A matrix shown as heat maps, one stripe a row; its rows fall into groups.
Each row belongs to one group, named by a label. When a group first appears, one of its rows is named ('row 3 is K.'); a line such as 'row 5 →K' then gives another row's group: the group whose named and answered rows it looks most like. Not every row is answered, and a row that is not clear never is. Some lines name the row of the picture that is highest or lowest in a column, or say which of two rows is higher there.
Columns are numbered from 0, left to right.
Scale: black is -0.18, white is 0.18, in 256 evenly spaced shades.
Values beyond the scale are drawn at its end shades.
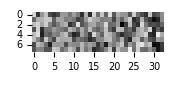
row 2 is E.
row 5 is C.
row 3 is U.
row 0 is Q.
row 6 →U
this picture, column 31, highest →4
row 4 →C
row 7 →U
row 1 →E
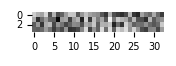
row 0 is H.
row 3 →Q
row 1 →Q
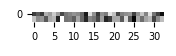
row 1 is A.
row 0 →U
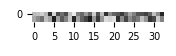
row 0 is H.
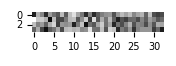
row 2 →A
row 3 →U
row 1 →H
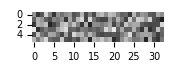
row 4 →U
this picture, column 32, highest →2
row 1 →U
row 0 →C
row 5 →Q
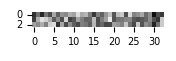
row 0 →U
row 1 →E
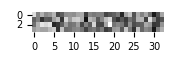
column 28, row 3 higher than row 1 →Yes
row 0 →A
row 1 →U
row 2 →E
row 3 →A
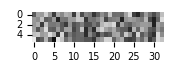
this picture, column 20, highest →2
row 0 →E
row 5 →C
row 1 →A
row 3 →C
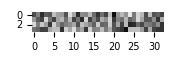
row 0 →U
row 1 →Q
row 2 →H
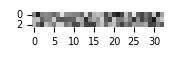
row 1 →A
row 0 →Q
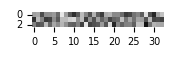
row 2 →Q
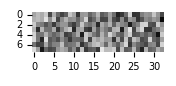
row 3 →A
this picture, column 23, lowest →1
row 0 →H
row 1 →H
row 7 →C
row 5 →Q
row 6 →Q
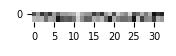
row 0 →U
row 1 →A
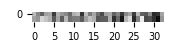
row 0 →E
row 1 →E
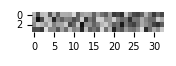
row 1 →C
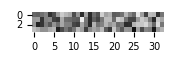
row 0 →Q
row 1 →C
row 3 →A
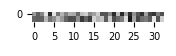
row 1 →Q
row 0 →H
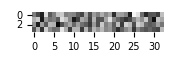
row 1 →C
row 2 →A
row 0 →Q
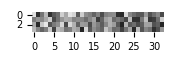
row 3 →E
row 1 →E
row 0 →H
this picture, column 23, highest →0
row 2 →H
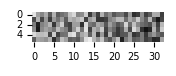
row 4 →H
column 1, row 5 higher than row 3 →Yes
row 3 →Q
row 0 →H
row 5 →E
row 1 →U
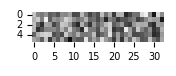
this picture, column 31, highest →0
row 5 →Q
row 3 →Q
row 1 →H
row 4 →E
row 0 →C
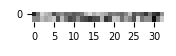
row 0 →E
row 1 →A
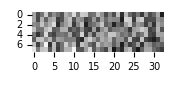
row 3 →C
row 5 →E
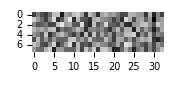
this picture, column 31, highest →2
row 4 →Q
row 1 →A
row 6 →A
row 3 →A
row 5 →U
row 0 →U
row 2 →C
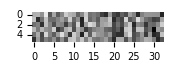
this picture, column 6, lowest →3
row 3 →A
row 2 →E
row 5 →U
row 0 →H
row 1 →Q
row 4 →E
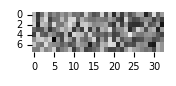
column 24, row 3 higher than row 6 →No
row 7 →A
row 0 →Q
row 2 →H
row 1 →H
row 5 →E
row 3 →Q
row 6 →C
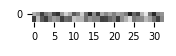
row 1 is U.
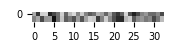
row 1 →E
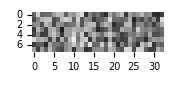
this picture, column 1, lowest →7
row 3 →U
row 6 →U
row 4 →U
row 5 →H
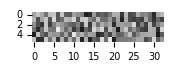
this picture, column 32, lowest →1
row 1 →H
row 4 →U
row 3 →Q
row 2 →Q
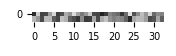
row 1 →C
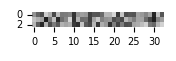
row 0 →C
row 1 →A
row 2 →C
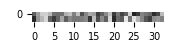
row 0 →E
